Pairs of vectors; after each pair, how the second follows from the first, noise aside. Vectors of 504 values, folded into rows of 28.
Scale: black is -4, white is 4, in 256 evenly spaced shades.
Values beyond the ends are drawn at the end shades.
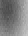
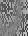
sign-scrambled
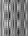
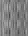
shrunk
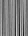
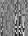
sign-scrambled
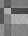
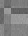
shrunk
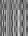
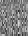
sign-scrambled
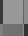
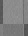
shrunk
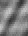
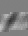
partly zeroed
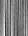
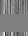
partly zeroed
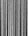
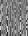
sign-scrambled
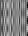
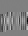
partly zeroed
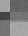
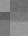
shrunk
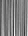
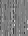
partly zeroed
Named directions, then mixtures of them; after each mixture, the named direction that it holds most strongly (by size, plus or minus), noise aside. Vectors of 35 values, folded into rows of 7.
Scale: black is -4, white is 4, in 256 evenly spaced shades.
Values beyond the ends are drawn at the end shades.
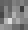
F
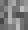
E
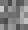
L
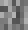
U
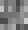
L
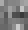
E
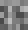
E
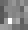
F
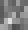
F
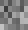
L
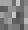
U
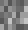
L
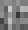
E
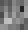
F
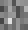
U
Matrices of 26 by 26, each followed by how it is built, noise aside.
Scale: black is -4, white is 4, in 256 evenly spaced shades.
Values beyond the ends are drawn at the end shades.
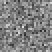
noise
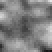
smooth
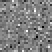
noise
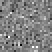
noise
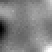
smooth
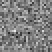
noise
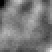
smooth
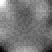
smooth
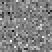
noise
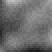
smooth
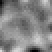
smooth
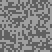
noise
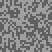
noise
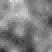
smooth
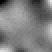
smooth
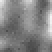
smooth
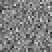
noise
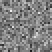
noise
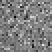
noise
